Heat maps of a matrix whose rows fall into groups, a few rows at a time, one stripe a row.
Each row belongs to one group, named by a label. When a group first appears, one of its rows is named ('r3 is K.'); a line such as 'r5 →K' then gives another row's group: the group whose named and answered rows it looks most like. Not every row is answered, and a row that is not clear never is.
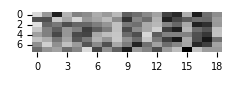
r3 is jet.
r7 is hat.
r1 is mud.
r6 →jet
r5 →jet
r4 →jet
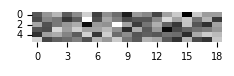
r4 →hat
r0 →hat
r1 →hat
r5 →jet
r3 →mud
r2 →jet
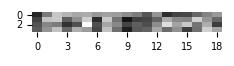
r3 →hat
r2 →hat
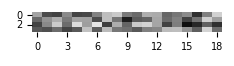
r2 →mud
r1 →hat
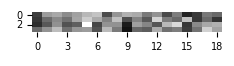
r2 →hat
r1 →mud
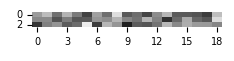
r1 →jet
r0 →jet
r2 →hat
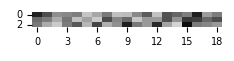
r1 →mud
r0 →mud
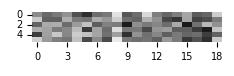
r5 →jet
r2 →hat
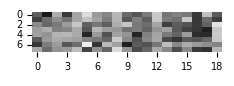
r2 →jet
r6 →hat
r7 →jet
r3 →jet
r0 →mud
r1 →mud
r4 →jet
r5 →jet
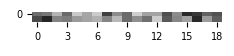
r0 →mud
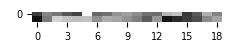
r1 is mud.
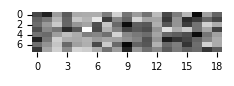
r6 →hat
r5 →mud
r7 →mud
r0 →mud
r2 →hat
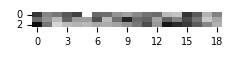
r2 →mud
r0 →hat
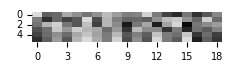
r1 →hat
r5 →mud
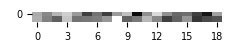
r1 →jet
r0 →jet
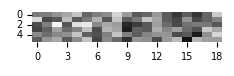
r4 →jet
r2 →mud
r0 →jet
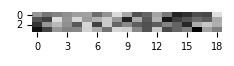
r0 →jet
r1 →mud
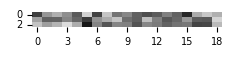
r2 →jet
